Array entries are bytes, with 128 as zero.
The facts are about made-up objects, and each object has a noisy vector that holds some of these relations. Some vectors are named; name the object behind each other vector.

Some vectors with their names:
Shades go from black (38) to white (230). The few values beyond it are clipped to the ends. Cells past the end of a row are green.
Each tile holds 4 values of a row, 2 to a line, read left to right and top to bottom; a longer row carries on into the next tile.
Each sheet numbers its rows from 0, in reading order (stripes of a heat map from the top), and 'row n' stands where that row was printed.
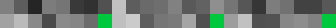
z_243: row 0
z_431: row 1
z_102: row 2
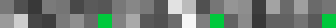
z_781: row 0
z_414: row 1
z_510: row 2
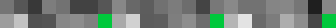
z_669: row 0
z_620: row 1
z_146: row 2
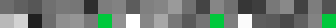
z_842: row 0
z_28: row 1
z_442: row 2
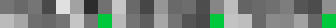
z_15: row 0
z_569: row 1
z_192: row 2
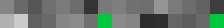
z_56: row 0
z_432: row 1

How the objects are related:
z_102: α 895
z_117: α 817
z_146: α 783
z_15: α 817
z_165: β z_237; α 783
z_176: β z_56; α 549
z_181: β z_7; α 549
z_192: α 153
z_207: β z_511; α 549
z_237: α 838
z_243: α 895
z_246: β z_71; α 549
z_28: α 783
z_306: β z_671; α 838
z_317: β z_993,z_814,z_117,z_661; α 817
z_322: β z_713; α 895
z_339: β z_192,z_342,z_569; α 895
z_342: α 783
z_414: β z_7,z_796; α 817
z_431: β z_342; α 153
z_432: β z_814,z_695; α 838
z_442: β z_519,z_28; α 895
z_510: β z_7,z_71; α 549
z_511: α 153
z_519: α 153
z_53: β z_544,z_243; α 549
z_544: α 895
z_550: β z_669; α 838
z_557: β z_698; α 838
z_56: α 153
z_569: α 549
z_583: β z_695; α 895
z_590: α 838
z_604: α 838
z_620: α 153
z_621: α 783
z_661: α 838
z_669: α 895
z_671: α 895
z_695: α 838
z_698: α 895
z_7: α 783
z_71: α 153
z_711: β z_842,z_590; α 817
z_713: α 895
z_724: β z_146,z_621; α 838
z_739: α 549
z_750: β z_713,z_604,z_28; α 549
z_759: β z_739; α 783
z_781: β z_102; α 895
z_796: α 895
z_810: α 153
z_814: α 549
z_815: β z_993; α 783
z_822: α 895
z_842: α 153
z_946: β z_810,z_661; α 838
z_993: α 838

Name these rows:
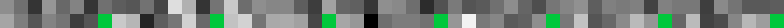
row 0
z_739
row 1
z_711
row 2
z_342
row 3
z_590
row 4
z_519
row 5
z_71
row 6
z_796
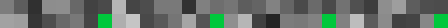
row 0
z_724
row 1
z_339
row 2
z_583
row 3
z_604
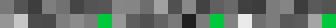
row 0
z_822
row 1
z_814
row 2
z_713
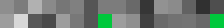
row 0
z_815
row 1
z_237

